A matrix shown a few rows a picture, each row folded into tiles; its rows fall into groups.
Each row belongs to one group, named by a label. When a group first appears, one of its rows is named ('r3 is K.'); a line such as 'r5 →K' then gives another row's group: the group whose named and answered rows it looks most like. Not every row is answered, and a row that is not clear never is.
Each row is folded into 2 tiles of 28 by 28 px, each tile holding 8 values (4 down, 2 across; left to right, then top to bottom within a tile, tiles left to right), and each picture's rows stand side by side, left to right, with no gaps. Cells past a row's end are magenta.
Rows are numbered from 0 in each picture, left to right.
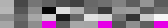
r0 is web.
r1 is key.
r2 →key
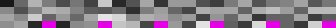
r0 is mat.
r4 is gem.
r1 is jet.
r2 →mat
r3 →gem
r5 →gem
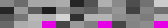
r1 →jet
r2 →jet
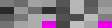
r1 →key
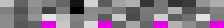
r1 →mat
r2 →jet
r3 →mat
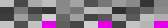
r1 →gem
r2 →jet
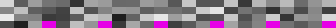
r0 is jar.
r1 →key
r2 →key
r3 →gem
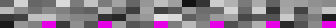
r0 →key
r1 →jar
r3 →jet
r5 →jar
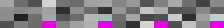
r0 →jet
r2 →gem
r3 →jet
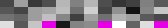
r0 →gem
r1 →jar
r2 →mat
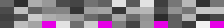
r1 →mat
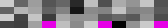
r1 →mat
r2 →jar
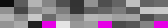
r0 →mat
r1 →mat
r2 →gem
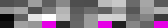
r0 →key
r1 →jet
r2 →jar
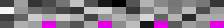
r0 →key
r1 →gem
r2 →mat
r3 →key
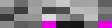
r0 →web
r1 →jar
